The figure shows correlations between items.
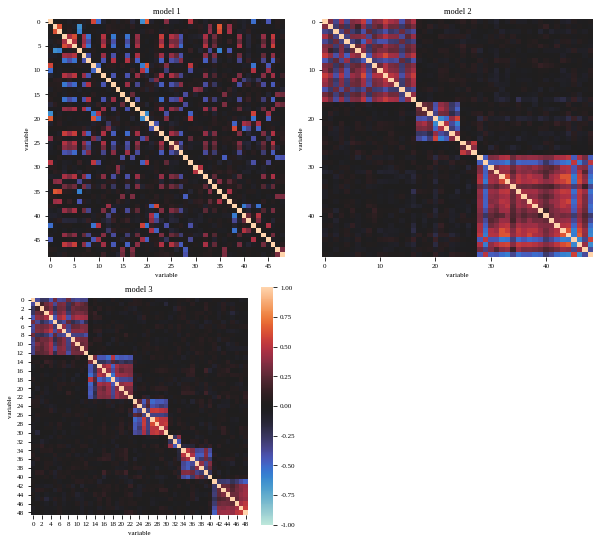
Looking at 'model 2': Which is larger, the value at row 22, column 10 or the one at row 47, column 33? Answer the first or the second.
the second
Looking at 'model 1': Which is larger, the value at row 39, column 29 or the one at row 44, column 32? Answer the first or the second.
the second
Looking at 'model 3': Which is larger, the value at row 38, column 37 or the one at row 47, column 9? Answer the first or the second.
the first
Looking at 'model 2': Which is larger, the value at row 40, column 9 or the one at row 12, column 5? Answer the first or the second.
the second
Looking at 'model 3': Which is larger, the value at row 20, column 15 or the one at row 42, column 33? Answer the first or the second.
the first
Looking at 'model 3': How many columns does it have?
49
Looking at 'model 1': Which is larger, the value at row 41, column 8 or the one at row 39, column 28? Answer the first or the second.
the first
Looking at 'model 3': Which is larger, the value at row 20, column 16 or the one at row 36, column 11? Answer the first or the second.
the first
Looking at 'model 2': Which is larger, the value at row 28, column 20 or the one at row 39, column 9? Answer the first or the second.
the second
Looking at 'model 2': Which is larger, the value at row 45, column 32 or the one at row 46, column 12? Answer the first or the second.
the second
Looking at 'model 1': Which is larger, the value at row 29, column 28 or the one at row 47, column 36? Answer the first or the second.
the second
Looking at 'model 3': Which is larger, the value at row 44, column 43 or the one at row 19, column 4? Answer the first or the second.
the first
